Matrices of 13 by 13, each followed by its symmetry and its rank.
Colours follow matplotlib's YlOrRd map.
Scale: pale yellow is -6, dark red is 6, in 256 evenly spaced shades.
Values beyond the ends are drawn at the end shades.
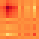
symmetric, rank one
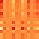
neither, rank one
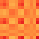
symmetric, rank one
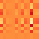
neither, rank one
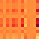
neither, rank one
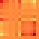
symmetric, rank one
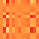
neither, rank one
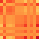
symmetric, rank one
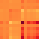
symmetric, rank one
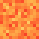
symmetric, full rank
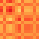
symmetric, rank one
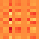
neither, rank one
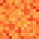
symmetric, full rank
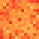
symmetric, full rank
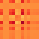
symmetric, rank one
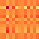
neither, rank one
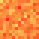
symmetric, full rank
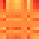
neither, rank one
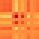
symmetric, rank one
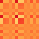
symmetric, rank one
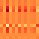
neither, rank one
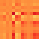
symmetric, rank one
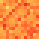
symmetric, full rank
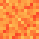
symmetric, full rank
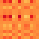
neither, rank one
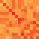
symmetric, full rank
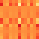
neither, rank one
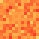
symmetric, full rank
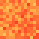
symmetric, full rank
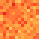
symmetric, full rank
